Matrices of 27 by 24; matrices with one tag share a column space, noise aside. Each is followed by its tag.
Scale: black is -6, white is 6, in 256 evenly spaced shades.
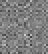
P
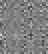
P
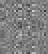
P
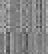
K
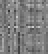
K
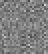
P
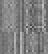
K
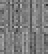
K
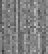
K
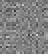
P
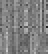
K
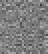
P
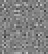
P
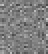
P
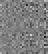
P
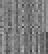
K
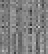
K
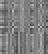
K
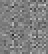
P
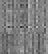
K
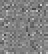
P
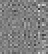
P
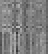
K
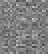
P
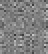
P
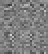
P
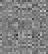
P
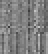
K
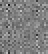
P
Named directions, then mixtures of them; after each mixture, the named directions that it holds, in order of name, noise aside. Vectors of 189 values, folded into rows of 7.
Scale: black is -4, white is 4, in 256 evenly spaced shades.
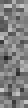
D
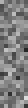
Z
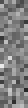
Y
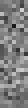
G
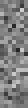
G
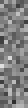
Y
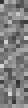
Y, Z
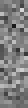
G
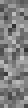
G, Z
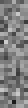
D, Y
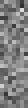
G, Y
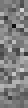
G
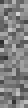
D, Y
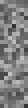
G, Z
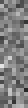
Y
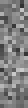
G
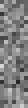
G, Y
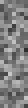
G, Z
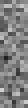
D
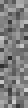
Y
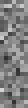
D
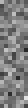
Z
